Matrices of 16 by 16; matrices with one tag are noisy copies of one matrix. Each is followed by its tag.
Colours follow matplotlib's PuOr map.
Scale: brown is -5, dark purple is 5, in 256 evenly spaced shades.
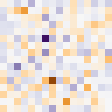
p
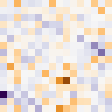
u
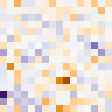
u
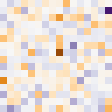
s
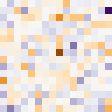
s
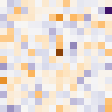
s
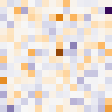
s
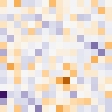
u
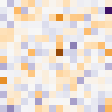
s
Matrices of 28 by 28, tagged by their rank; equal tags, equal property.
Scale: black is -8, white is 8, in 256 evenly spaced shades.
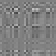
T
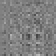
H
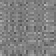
H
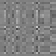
T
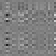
T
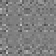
H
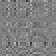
H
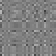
T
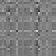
T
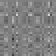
T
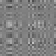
T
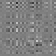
T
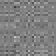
T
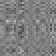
H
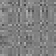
H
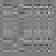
T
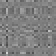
H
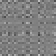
T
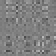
H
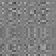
H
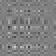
T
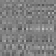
H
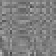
H
